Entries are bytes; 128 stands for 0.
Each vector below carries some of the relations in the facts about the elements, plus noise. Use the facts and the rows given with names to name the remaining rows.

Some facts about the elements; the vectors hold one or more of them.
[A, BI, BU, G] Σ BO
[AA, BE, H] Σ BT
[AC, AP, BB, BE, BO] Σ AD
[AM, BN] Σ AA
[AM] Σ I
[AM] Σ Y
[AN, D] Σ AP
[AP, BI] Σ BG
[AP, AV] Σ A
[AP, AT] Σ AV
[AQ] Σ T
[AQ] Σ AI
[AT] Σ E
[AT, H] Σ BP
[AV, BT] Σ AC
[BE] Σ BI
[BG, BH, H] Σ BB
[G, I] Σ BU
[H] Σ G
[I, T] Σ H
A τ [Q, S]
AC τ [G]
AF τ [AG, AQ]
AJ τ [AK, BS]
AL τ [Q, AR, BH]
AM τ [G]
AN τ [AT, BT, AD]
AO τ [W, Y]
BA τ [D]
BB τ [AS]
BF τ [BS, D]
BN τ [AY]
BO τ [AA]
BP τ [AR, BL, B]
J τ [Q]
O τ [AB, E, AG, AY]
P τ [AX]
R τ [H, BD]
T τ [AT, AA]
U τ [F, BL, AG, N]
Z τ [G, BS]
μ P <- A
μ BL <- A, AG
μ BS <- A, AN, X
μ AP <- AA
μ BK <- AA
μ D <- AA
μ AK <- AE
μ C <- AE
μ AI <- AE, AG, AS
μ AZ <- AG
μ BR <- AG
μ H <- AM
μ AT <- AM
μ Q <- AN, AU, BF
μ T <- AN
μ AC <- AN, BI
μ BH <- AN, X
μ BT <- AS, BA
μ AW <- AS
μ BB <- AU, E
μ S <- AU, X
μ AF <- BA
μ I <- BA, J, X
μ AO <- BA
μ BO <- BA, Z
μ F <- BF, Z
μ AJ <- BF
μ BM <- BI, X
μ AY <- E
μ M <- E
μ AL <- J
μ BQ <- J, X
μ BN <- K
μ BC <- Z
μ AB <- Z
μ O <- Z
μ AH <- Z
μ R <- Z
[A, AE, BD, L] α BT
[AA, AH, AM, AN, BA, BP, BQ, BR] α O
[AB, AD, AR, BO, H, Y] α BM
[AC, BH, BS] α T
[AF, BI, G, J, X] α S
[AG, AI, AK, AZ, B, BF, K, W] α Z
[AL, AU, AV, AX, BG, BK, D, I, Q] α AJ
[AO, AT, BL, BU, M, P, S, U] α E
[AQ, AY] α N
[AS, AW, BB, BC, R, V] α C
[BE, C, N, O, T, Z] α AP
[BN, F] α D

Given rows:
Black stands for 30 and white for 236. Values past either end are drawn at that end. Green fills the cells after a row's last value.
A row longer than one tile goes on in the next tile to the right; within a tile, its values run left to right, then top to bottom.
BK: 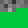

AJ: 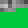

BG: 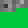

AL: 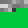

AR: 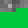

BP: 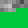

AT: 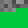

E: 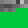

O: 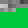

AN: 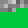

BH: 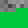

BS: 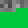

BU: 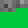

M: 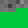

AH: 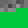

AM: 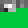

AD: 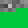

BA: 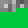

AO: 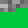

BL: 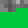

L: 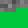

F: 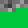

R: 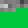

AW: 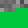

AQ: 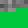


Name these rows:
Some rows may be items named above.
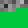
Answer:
D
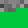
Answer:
AS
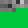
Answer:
AU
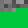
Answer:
AT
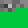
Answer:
AD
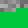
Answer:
BB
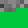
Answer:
AS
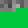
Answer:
BS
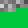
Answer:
BN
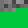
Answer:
AT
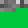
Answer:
AI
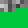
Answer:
AF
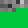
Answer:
AU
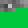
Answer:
Y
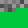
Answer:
AG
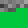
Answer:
AE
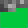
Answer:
G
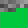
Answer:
AE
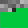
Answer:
Q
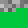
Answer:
BO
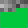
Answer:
U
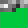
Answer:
J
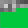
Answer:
BF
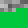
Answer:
T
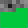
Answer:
S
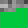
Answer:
AJ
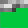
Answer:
A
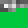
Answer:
Z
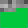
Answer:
AJ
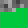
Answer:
AA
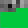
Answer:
X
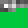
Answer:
Z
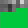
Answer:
BI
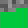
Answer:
BE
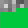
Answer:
BA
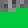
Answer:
AP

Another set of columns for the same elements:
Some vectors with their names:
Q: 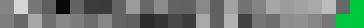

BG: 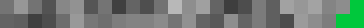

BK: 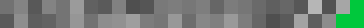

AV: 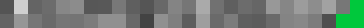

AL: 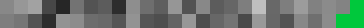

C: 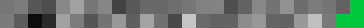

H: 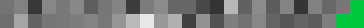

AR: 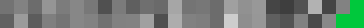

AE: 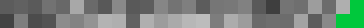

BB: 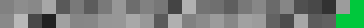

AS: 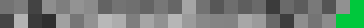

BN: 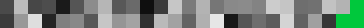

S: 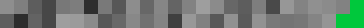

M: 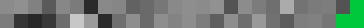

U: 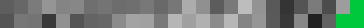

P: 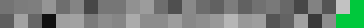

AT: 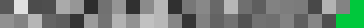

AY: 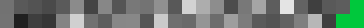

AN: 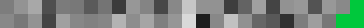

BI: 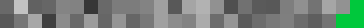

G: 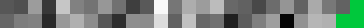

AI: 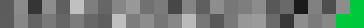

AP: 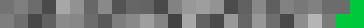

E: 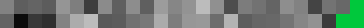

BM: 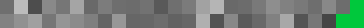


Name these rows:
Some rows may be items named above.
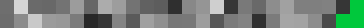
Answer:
BS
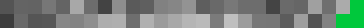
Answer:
AE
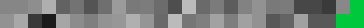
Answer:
BB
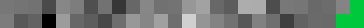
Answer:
AF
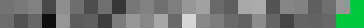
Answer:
AF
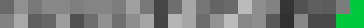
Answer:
BP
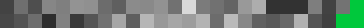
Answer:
AG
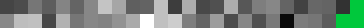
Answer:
AM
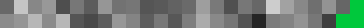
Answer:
AJ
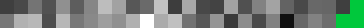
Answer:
AM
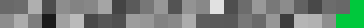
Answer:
AC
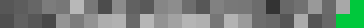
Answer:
AE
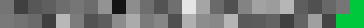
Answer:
O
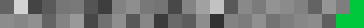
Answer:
BH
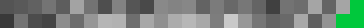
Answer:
AE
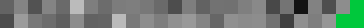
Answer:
AI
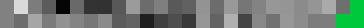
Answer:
Q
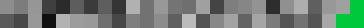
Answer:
J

